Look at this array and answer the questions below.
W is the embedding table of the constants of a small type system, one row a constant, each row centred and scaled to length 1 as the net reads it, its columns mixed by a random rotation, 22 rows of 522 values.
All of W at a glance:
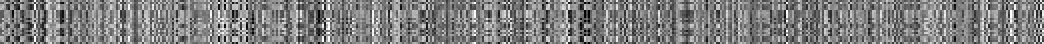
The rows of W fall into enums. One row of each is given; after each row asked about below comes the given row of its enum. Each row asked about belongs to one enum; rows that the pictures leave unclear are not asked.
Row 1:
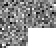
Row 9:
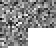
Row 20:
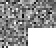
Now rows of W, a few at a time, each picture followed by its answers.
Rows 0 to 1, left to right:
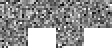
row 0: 20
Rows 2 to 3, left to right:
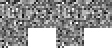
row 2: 20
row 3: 20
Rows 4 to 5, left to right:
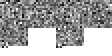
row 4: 20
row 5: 1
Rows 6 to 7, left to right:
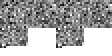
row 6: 1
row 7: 1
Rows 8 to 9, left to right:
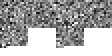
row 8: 1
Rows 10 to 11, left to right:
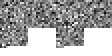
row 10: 1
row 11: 9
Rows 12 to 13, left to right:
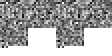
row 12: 20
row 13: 20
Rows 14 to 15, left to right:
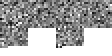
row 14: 9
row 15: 1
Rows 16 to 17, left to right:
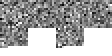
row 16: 9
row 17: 1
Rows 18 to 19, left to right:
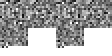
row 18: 20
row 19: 20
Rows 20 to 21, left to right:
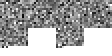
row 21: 1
